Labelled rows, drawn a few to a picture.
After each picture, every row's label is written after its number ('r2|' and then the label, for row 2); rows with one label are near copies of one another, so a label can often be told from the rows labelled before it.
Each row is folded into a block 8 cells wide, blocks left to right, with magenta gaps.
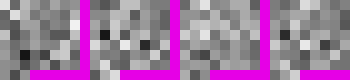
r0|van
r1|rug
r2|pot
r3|rug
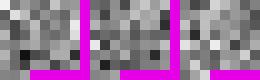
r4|van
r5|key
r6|rug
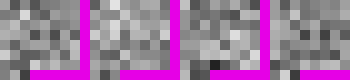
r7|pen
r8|pot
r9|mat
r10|pen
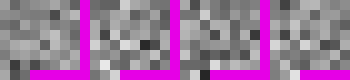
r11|mat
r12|rug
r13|pen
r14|rug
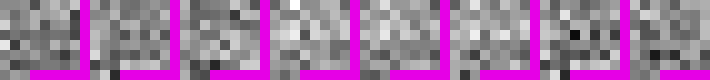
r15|key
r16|pen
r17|mat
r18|pot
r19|pot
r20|pot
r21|pen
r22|van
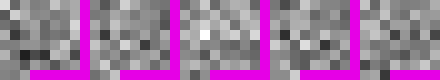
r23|van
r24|rug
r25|pot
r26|rug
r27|pen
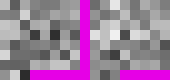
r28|pen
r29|pot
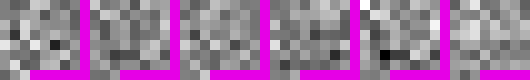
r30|rug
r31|van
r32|rug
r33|key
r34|van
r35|pot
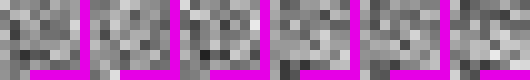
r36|van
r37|rug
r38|van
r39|mat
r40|mat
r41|mat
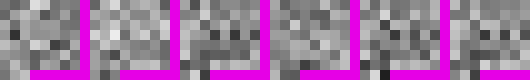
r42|rug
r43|pot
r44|pen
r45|mat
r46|pen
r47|pen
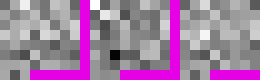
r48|pot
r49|van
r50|pot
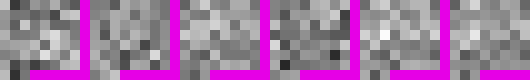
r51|mat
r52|rug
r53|pot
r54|key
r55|pot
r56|pot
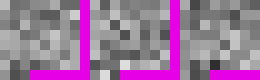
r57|mat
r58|pen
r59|mat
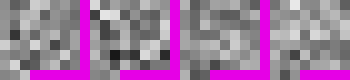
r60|rug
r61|van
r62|mat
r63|pot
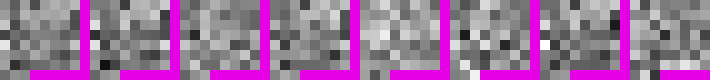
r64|key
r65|key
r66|rug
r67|key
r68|pot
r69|rug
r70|key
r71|pen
